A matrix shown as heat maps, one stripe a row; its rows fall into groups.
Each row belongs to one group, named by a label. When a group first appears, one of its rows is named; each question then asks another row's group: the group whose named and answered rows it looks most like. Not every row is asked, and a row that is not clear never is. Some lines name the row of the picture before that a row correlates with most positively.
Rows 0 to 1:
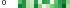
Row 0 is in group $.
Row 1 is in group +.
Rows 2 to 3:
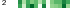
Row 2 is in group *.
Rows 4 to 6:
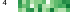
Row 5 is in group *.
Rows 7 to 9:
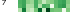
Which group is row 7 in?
+
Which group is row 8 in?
$
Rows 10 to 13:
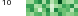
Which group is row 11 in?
+
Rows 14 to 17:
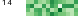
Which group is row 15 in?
$
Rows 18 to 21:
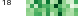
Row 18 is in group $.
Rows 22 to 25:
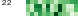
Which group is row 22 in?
*
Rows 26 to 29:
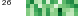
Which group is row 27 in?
*
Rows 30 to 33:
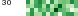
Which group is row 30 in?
*
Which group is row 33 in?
$
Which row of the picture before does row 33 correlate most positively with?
26
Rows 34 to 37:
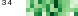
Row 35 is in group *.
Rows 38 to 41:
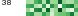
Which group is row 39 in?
$
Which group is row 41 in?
+
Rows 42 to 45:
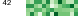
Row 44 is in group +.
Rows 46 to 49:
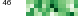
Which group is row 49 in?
+
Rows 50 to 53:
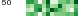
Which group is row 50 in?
*
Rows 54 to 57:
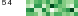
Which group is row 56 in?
+
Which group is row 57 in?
*
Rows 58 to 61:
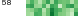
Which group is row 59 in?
$
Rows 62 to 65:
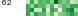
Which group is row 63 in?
*
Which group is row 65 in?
*
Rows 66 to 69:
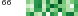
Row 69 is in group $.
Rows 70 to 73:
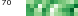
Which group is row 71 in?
*
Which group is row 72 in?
+
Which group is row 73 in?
+
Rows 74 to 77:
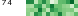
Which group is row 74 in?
+
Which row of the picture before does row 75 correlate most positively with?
70
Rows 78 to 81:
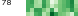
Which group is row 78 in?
+
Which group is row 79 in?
+
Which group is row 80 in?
*
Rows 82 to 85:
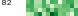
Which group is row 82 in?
$
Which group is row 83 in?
+
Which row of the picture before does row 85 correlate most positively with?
81
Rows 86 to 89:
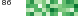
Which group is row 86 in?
$
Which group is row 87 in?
*
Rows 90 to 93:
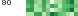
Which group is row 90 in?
+
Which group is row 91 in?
$
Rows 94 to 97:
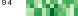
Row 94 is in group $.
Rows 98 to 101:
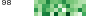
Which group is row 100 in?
*
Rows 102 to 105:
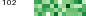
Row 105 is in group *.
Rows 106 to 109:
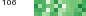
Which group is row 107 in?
*
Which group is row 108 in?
*
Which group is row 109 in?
+
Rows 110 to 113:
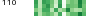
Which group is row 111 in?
*
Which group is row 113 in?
*
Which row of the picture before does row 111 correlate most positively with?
107
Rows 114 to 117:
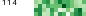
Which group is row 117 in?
$
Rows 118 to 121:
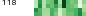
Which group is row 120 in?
+
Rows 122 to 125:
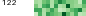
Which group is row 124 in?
+
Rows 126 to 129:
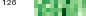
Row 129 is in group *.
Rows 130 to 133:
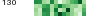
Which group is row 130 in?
+
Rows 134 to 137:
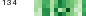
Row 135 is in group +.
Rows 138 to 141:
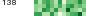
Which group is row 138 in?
*
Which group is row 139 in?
*
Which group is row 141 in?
+
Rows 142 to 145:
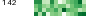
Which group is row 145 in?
*
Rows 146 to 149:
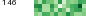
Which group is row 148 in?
$
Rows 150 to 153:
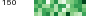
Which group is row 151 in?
$
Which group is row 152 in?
*
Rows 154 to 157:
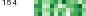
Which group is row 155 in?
+
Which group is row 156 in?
$
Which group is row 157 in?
$
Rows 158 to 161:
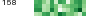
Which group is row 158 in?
$
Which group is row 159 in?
+
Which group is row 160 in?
+
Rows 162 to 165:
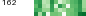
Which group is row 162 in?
+
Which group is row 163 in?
$
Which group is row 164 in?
+
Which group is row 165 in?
*
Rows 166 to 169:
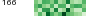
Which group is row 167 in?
$
